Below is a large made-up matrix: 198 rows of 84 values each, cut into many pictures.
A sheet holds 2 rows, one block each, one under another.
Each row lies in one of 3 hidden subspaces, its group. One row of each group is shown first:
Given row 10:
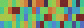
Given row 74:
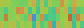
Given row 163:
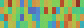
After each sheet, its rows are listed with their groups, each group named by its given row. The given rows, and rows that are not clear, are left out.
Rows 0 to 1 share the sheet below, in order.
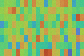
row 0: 10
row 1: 163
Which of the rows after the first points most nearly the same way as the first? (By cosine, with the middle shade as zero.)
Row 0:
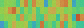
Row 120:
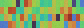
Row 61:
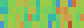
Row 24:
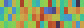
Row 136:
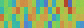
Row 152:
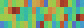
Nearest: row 152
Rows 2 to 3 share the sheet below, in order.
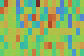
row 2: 74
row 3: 10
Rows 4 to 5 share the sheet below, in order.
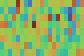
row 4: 10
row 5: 74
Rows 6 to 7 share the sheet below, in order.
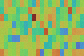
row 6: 74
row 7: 10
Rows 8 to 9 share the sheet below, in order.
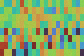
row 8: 163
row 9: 74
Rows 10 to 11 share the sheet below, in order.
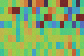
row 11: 10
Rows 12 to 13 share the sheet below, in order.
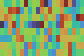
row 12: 10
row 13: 74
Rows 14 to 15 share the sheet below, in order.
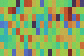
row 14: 10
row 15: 74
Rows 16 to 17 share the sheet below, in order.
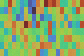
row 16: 74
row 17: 163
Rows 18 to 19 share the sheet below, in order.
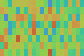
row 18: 74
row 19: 74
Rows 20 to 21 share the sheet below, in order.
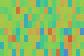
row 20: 74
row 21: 10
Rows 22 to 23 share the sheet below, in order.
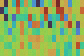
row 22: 74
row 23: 163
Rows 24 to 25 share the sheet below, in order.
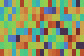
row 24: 163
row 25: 10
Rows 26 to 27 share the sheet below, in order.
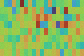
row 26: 163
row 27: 10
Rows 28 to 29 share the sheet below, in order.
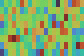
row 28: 74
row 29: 10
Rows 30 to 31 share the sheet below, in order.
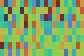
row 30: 74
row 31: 163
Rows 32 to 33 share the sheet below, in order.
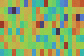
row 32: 10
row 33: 74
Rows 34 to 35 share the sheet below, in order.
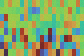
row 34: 163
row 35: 163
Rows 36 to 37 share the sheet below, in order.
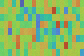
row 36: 163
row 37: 74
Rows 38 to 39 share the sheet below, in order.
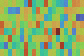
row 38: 10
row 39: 74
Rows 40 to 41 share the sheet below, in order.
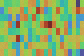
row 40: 163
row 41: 74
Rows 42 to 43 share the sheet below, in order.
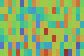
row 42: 163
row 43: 163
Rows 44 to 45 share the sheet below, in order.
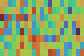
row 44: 163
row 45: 163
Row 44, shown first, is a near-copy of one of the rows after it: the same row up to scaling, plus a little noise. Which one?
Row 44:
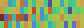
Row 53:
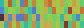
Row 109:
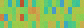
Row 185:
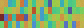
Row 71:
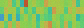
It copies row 185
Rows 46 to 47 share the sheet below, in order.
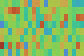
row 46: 10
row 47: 163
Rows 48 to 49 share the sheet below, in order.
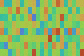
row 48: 74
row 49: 74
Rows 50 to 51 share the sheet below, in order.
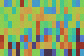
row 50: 163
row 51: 163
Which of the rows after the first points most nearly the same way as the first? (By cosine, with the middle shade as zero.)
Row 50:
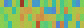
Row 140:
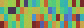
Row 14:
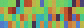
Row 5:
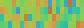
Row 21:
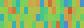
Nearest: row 140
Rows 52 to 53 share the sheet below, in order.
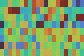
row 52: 10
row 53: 163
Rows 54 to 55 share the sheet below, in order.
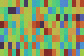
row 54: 10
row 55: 163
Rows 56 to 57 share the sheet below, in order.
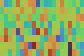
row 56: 74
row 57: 74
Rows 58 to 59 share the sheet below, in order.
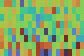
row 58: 163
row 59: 163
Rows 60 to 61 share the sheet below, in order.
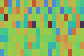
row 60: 74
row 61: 74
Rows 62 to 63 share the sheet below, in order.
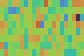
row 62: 10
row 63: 163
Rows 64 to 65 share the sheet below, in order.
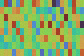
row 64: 74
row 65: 74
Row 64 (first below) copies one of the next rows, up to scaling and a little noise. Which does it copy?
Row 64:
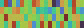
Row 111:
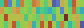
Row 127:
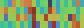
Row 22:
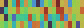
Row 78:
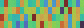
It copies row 111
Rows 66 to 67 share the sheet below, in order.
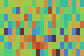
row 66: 74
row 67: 163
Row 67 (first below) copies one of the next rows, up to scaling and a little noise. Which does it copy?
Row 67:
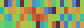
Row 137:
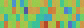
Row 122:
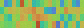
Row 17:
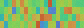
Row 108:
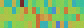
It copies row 122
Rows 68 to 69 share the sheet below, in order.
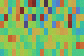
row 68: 74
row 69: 10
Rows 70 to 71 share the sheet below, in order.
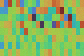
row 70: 74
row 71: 163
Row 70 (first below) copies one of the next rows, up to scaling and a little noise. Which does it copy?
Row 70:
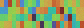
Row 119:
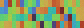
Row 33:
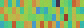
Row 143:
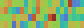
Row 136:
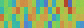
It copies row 119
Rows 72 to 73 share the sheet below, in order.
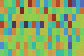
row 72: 74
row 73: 74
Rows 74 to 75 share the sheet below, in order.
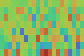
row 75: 163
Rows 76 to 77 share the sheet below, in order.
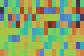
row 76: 163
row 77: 10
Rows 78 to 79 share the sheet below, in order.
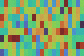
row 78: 74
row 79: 10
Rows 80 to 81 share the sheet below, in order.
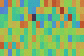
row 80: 74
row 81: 163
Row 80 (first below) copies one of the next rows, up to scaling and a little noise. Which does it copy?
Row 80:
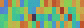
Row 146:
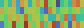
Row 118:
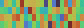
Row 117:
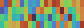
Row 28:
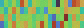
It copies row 117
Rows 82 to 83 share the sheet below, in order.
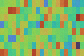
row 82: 10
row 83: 10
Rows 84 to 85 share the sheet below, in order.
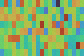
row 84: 74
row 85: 10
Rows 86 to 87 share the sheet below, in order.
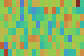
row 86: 163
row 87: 163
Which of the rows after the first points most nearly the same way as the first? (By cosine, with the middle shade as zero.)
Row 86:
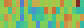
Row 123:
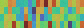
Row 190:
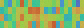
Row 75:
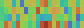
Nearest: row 123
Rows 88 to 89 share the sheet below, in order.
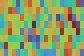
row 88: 10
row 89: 163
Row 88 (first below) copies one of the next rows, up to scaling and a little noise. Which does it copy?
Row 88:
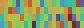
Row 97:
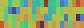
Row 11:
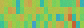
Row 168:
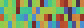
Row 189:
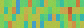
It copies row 11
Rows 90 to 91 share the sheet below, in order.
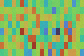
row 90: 163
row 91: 74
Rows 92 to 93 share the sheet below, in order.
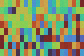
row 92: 10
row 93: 163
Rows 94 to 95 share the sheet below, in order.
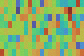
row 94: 10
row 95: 10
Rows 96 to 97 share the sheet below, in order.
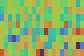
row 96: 163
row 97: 10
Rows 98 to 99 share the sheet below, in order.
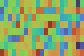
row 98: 163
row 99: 10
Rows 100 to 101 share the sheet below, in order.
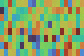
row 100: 74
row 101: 163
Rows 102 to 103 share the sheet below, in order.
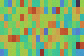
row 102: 163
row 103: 10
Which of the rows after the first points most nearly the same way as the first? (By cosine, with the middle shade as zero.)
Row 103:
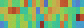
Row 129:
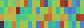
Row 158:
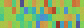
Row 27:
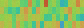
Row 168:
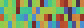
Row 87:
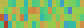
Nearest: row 129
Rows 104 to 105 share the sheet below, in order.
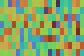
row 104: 74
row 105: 163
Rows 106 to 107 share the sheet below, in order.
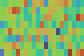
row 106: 10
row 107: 74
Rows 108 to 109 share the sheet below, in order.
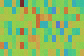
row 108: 163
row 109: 163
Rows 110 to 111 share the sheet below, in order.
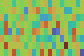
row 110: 163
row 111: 74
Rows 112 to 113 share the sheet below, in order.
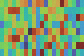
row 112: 10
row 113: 10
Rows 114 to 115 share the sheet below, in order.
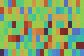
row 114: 74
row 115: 10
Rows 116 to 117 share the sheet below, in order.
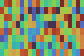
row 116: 163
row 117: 74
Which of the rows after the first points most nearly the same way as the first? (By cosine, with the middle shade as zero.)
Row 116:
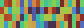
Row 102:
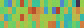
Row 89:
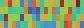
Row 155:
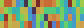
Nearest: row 89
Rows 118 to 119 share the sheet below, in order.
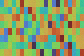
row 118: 74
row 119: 74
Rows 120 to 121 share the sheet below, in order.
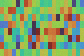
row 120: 10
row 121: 74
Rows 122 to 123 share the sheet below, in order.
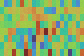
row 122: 163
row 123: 74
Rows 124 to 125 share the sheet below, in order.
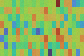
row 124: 74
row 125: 74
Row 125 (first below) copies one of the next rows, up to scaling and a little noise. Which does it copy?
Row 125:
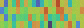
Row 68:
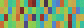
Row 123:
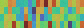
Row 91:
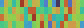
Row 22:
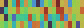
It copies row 22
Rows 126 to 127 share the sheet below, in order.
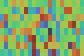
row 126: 163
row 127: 74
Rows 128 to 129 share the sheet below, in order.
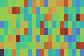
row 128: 10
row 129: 10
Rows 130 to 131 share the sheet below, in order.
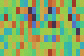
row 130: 74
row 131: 163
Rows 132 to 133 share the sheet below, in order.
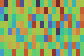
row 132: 74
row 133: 74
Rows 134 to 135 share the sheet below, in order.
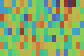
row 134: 74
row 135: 163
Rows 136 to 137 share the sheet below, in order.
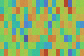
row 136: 74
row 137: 163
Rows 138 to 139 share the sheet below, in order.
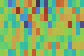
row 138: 74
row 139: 10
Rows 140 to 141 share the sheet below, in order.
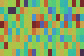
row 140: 10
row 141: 74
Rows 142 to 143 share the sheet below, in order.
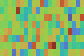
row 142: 10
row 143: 74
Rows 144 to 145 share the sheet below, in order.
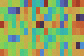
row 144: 10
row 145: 10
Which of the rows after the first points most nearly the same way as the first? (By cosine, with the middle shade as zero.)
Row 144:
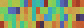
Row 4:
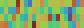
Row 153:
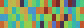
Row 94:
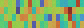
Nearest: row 94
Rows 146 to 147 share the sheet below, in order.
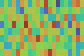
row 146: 74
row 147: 163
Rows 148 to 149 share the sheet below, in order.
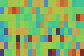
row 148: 10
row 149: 74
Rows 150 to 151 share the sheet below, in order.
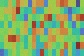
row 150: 10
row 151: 10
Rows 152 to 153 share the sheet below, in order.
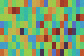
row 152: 10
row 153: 74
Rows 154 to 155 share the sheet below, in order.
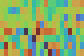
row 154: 10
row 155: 74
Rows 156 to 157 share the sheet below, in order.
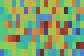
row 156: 163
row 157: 10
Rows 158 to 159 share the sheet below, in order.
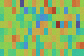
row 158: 163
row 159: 10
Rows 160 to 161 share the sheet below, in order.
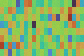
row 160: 10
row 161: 163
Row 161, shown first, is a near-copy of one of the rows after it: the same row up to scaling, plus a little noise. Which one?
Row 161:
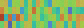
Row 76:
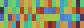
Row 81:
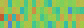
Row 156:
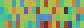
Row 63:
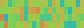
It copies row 81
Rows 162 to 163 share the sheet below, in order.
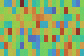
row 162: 163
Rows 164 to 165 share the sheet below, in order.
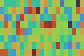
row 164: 163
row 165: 10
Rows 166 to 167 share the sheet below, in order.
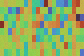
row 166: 10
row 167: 74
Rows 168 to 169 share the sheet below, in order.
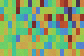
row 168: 10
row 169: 10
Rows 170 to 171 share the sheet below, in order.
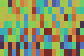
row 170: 74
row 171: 163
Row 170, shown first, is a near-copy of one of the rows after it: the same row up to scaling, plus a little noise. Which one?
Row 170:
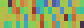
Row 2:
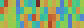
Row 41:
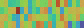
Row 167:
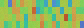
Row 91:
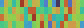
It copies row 167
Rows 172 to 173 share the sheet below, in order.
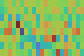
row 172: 163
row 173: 163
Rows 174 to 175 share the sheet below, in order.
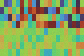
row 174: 163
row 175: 163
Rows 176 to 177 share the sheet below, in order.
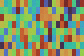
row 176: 10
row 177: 163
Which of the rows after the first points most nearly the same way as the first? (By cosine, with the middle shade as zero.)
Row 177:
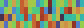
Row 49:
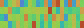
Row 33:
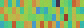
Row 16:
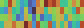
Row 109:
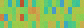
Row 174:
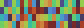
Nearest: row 174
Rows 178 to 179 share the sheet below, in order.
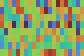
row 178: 74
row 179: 163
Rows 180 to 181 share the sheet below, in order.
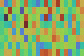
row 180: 74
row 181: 163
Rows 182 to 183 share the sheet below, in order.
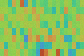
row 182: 163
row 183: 163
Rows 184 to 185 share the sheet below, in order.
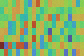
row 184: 10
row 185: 163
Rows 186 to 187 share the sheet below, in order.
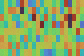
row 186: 74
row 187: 163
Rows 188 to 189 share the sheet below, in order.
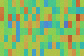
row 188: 163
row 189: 10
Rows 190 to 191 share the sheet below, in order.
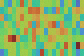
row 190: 163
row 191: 10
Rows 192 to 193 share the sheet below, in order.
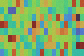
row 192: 10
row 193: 10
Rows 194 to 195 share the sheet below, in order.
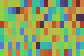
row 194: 10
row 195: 163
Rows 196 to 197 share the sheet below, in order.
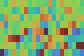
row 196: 163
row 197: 10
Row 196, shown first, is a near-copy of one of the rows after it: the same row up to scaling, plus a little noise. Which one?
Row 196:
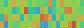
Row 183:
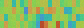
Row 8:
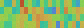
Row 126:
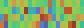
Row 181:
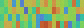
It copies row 126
